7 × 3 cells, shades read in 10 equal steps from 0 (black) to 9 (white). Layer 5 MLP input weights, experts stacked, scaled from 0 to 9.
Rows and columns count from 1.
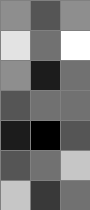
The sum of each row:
13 21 10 11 4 14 13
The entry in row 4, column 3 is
4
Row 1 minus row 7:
-2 1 1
